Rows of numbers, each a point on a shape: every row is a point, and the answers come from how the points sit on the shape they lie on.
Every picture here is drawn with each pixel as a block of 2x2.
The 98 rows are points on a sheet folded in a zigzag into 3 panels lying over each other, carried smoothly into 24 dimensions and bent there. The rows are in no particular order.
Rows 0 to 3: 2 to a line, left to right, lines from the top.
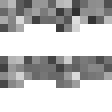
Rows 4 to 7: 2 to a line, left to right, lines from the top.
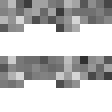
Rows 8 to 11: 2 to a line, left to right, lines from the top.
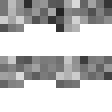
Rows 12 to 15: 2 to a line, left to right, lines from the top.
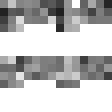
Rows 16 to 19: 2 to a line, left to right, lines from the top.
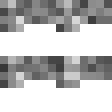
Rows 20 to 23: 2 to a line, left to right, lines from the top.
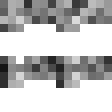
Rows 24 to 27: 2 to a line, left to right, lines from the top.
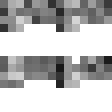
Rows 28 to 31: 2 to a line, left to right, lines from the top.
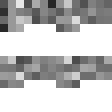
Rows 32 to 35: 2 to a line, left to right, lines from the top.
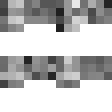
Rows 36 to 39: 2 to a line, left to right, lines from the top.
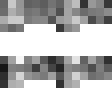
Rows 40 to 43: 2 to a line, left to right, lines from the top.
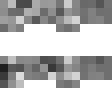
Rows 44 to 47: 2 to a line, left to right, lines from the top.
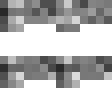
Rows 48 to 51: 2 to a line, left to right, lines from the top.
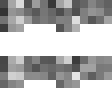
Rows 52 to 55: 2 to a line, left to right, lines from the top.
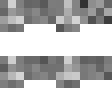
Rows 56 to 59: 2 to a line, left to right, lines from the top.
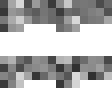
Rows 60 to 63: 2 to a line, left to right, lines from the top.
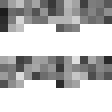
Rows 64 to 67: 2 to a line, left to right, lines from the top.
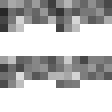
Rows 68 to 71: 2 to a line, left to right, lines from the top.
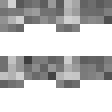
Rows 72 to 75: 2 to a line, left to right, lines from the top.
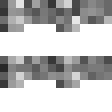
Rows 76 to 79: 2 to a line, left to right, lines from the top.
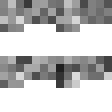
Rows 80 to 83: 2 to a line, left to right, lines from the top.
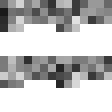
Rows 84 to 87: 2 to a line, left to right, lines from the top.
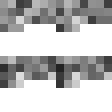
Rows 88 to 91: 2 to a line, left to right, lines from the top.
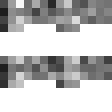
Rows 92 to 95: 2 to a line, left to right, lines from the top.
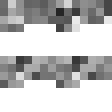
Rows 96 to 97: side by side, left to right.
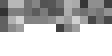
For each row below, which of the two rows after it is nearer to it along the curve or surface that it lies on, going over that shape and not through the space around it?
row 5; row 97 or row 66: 66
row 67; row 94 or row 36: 94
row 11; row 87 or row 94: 94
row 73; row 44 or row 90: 90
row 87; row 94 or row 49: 49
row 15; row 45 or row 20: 45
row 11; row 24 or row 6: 24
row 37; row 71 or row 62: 62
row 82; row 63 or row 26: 63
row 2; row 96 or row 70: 70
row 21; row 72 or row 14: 14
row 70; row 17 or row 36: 17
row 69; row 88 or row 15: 88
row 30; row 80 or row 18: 18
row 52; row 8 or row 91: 91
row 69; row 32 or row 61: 32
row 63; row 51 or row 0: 0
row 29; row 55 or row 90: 90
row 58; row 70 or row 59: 59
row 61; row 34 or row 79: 34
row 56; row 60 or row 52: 60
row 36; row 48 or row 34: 48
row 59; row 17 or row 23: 17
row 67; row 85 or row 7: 7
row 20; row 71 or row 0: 0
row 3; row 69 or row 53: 69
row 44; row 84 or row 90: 90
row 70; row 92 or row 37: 37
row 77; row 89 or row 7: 89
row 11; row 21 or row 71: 21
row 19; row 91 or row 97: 91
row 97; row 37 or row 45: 37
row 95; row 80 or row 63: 63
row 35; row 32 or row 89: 32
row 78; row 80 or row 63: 63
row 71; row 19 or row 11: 19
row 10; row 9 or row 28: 9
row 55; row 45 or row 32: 32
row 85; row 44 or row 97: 97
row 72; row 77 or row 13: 13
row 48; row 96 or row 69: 96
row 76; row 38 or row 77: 77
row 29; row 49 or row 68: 49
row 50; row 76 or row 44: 44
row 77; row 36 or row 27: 27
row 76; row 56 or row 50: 56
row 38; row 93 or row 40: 93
